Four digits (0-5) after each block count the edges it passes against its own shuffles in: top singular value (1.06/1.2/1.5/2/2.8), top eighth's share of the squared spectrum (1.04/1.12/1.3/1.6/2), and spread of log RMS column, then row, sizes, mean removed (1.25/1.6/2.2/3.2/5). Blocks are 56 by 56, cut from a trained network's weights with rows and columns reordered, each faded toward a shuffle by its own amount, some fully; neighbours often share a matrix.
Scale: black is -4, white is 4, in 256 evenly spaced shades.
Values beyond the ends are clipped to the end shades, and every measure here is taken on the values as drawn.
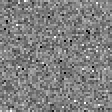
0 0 0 0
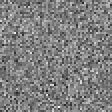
0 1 0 0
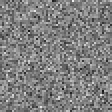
0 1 0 0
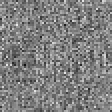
3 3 0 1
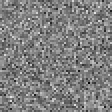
0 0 0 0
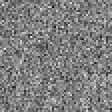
1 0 0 0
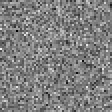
0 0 0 0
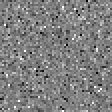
0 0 0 0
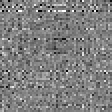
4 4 1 3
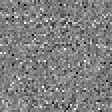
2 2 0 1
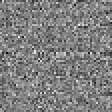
4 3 0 2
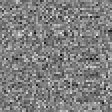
3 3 0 2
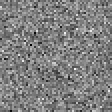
1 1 0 0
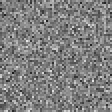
0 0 0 0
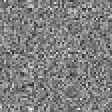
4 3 1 2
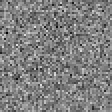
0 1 0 0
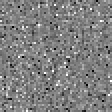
0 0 0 0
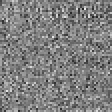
3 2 0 1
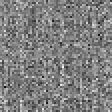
4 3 0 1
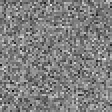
1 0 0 0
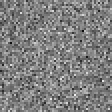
1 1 0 0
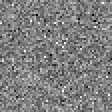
1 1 0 0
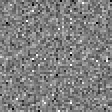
2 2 0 0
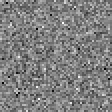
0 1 0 0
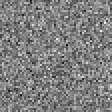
1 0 0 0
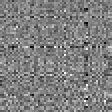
4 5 1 3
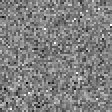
1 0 0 0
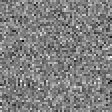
3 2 0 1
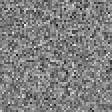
1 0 0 0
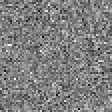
1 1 0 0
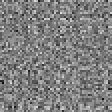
4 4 1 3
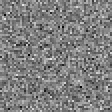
2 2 0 1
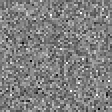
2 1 0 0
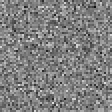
3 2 0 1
